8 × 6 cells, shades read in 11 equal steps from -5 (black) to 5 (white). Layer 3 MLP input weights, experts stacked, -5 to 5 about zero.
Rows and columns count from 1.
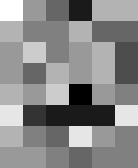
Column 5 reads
2 -1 2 2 1 -4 1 0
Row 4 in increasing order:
-2 -1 1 1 2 2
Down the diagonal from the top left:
5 0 0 1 1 4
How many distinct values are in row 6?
3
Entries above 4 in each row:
1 0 0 0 0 0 0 0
